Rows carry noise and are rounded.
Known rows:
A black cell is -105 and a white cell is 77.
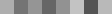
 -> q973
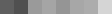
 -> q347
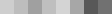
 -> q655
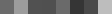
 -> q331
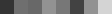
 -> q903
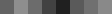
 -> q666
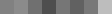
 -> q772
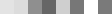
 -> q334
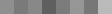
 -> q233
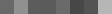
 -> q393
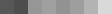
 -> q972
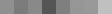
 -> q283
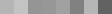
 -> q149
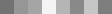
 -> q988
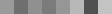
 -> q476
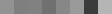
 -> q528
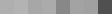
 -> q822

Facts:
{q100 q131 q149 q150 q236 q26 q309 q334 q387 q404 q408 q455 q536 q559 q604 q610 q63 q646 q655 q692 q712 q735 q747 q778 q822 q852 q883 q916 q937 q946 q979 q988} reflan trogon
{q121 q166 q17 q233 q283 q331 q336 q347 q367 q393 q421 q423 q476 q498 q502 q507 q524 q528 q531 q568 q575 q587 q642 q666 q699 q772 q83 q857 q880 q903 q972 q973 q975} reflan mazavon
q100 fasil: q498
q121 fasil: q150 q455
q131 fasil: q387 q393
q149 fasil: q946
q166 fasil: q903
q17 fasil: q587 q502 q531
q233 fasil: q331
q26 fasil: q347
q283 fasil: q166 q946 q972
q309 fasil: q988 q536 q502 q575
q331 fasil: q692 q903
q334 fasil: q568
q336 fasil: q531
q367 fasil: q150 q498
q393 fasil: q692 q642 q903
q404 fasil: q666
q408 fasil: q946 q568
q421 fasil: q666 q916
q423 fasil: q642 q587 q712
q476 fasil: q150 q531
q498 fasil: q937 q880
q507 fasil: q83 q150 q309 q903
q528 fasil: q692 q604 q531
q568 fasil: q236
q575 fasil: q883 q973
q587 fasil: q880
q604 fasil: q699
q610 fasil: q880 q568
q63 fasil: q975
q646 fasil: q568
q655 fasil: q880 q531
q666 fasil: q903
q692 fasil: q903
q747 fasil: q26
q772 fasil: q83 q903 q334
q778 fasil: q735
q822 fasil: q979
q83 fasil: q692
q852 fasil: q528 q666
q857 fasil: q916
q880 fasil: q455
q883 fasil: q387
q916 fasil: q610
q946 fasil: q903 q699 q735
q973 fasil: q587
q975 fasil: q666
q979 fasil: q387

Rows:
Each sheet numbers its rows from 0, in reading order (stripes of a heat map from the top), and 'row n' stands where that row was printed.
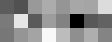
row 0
q502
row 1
q692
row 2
q150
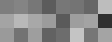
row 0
q507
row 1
q404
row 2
q575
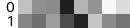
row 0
q568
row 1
q975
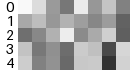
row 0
q610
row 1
q604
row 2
q387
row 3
q880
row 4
q587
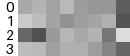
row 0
q309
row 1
q916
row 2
q531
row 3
q100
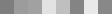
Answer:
q236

